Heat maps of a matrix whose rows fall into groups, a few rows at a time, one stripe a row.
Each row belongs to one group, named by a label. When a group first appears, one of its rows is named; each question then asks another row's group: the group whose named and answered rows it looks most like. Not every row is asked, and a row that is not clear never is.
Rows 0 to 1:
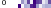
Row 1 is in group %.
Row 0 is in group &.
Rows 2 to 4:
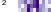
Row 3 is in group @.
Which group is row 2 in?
@
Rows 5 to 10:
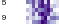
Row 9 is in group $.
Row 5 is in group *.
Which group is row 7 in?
@
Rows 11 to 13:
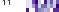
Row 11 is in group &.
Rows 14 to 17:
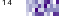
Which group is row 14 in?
&
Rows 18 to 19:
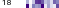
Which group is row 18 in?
%
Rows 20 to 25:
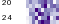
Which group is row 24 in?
&
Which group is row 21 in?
$
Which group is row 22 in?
&
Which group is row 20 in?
@
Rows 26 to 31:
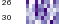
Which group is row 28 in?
@
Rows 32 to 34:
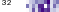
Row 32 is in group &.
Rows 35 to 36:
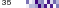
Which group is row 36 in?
@
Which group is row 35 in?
%
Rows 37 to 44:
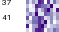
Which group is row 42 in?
@
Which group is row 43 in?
%
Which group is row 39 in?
&
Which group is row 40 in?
&
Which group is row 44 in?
%
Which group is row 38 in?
@
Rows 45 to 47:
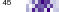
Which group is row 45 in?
*
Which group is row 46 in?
@
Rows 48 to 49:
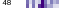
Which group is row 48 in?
$
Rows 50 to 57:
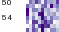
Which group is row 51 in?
$
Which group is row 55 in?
@
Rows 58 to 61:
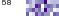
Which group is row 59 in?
&
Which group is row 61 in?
%
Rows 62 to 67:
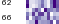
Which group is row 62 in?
$
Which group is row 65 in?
*
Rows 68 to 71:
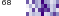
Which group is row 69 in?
&
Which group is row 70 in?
*
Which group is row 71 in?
$
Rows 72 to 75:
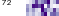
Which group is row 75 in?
$
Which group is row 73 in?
*
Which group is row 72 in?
&
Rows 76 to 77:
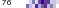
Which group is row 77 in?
@
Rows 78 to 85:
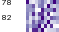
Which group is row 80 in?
$
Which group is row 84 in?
@
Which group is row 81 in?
*
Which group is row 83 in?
*
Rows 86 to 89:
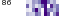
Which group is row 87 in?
$
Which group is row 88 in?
&
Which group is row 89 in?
&
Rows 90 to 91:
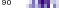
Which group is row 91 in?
*
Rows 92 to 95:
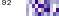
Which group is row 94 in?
&
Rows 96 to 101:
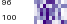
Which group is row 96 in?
@
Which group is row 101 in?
%
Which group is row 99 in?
@
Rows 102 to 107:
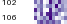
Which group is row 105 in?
*
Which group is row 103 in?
*
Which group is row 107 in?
@
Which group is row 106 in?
%
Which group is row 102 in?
$
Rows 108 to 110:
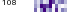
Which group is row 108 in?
$
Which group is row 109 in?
*
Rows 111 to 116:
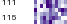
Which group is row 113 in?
$
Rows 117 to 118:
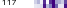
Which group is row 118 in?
&
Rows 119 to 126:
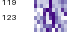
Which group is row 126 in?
*
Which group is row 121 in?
%
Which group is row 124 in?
&
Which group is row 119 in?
$
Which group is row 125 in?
@
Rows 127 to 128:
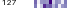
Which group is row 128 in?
%
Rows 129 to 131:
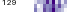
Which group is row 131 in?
@
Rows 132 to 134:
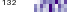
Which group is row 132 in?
&
